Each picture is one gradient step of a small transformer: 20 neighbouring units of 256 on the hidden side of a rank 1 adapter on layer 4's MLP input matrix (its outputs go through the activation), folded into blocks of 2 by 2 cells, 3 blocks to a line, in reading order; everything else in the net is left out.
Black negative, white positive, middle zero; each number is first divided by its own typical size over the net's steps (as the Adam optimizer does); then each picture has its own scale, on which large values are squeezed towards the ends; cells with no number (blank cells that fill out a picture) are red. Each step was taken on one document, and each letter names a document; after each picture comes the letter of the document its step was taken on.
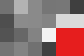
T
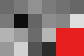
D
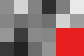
T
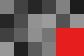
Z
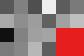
Z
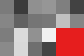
D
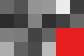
Z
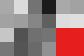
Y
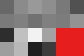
D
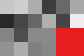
Y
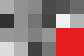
T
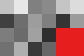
Z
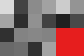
Z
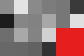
T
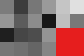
Y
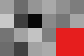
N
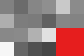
D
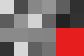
N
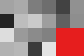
T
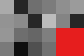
N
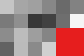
N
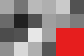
D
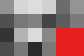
Y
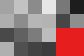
T
